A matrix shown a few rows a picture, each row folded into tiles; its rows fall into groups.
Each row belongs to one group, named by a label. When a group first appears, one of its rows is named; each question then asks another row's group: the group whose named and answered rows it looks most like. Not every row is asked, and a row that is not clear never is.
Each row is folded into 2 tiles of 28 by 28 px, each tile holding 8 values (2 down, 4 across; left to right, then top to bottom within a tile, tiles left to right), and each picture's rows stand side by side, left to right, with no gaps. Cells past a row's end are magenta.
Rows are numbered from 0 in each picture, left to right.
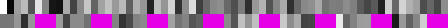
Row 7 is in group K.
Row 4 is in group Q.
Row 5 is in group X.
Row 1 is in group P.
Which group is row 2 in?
P
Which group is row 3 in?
X
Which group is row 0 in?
X
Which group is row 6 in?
Q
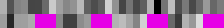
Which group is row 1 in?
P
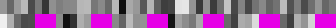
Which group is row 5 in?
Q
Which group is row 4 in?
Q
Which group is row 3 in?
K
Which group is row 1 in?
P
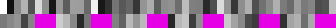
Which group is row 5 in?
K
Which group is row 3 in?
K
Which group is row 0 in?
X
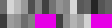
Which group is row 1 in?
K
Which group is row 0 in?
K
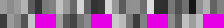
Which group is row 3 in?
Q
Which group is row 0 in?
K
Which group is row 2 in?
X
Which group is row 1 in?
P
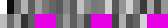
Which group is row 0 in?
X
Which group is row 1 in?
P
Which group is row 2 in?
K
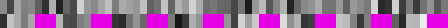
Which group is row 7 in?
Q
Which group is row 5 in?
X
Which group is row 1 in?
P
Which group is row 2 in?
P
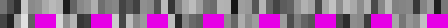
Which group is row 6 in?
P
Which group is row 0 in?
P
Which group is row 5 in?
P
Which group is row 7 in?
Q
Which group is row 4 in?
X
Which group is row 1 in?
X
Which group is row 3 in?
P
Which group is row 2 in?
Q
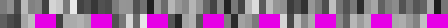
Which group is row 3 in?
P
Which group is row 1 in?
K
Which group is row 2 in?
K
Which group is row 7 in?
Q
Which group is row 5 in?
Q
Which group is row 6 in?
Q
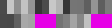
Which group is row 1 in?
Q
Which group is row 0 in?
P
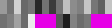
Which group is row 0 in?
K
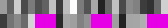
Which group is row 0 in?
K
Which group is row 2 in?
Q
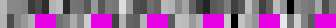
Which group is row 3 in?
K
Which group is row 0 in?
Q
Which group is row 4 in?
P
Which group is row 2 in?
K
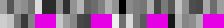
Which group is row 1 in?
X
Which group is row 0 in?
X
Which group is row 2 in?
X
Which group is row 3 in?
K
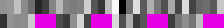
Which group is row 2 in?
X
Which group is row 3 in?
K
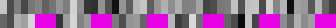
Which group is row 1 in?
K
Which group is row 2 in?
P
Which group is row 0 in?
Q
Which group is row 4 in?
P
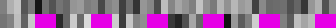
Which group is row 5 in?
Q
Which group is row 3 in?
P
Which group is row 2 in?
Q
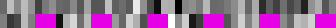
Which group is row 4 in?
K
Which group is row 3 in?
X
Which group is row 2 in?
P
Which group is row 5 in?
Q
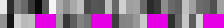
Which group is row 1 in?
P
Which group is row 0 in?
Q
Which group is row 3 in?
K
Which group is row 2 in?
K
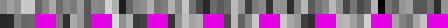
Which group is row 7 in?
Q
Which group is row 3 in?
K
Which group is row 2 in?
X
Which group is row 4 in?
K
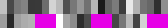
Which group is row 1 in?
X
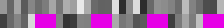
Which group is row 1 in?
P
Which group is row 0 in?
K
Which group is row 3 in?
K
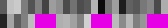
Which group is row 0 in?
K
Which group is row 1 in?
Q
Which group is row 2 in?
Q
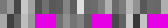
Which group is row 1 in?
P
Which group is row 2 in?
K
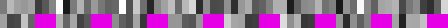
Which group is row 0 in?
P
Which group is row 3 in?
X
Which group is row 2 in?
P
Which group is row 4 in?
X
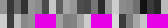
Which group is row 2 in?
Q
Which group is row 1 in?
Q
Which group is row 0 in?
Q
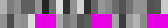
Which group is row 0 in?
Q
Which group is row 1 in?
X
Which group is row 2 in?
P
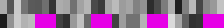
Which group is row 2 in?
K
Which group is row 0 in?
K
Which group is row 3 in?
X
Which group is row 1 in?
P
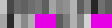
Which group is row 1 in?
K
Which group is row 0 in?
Q
